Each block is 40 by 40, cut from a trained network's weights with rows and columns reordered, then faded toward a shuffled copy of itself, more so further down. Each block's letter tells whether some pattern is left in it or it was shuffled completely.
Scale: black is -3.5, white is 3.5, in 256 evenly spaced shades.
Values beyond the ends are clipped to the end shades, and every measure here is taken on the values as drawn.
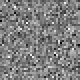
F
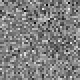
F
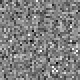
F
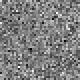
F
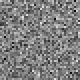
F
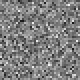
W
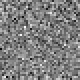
W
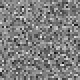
W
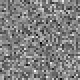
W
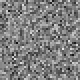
F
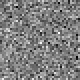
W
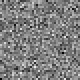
F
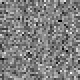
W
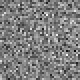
F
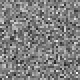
W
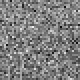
F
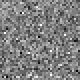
W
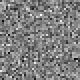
W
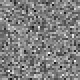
F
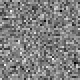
F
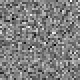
F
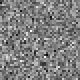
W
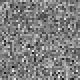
F
